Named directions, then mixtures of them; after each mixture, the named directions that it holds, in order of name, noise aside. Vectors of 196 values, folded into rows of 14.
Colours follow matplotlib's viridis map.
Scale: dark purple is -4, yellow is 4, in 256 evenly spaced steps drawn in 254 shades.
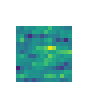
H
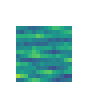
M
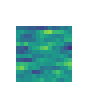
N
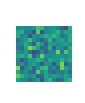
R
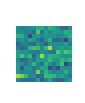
H, M, R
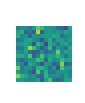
R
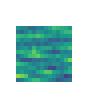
M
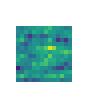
H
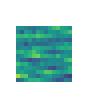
M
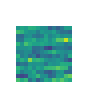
H, M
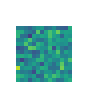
N, R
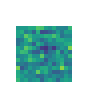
H, N, R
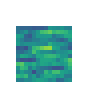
H, M, N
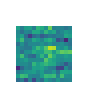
H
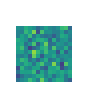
R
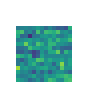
M, N, R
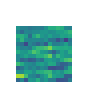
H, M
